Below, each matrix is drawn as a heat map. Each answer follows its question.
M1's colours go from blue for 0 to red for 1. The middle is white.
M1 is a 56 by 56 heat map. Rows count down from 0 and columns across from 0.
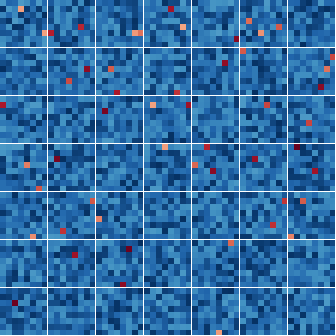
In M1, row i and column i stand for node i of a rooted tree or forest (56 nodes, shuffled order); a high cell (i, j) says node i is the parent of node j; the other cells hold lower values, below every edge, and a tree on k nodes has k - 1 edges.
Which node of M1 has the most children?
5
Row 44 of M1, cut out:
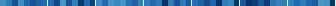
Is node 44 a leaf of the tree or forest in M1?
yes
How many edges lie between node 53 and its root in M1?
6
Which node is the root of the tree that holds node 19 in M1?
33
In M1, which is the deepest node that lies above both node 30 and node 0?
4
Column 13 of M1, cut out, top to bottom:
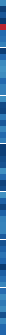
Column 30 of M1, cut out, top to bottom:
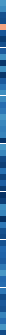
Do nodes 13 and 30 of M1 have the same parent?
yes
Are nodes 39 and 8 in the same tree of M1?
yes
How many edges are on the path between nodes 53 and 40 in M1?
10
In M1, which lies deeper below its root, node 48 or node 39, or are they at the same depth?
node 48
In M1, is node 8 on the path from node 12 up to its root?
no
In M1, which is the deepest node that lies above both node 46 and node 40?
4
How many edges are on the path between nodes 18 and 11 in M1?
1
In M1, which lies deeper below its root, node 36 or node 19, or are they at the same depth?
node 36
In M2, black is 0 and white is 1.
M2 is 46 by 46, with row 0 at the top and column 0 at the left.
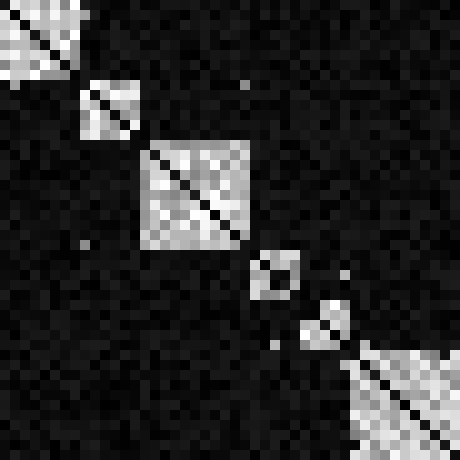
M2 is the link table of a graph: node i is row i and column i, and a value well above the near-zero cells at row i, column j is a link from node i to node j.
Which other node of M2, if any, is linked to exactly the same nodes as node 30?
node 31
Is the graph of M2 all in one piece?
no
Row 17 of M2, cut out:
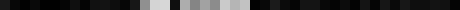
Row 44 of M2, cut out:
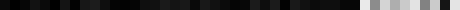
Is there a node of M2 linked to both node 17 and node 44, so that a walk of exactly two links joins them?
no
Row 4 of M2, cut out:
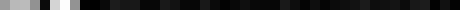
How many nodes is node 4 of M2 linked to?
7
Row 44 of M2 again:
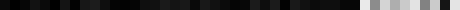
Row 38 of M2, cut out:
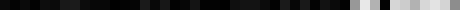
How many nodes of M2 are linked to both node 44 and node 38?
8
